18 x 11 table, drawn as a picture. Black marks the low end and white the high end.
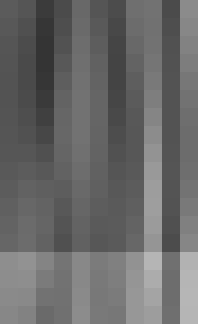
Average level on the scale: 40%. Ninth with the highest average: bottom right. Mirror symmetry: none. Seam: horizontal, 80% of the way down, the bottom part higher.
